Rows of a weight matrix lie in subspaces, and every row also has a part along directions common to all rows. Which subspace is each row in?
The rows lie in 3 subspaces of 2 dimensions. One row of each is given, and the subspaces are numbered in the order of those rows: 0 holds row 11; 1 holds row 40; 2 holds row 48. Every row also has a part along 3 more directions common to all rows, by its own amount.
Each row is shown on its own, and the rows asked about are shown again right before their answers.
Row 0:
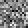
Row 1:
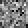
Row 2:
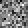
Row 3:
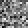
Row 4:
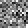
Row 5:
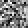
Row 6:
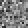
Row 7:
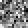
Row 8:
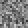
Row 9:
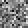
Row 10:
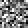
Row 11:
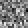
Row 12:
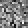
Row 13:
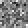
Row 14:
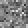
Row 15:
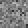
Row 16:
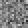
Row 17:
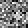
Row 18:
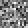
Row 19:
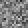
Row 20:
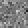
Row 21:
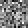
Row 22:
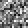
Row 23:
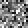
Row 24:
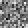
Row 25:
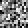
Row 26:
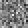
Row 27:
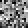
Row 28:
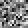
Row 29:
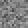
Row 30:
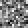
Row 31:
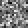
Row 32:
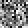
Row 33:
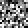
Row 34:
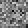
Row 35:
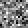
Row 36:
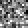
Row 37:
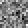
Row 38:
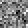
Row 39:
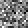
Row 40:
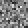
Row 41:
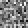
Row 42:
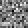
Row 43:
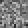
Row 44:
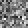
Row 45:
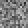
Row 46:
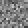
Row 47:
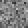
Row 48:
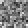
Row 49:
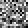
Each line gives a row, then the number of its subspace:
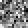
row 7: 1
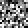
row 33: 1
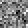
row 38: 2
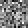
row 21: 2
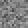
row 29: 0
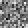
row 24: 1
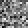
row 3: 2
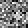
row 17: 2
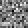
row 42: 0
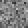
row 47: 1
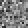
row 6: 2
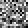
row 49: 2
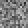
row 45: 1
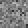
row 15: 2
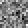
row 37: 2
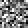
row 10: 0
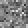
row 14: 2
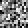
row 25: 1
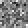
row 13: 2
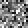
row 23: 0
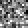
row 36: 0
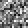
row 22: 1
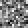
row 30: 0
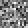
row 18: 1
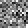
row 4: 2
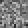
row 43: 2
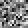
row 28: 0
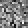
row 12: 2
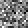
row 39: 2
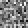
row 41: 1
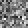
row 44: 2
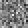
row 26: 0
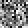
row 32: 0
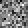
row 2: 0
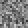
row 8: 0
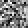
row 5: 1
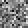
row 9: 0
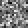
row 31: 0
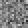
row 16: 0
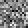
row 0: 2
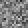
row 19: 0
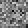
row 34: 2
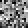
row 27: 1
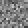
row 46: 1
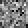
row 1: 2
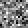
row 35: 0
